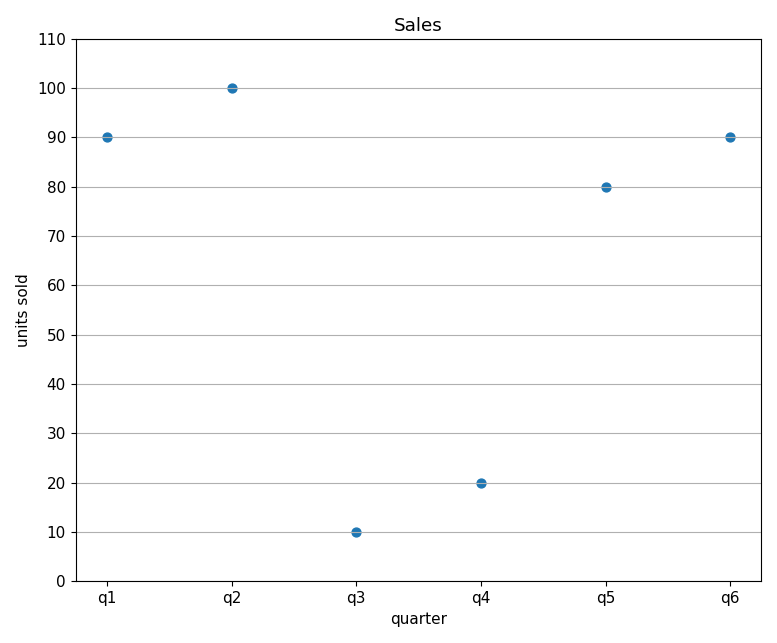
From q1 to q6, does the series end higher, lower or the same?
the same
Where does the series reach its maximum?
q2
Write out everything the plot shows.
Title: Sales
x-axis: quarter, ticks q1 q2 q3 q4 q5 q6
y-axis: units sold, ticks 0 10 20 30 40 50 60 70 80 90 100 110
Values:
90 100 10 20 80 90
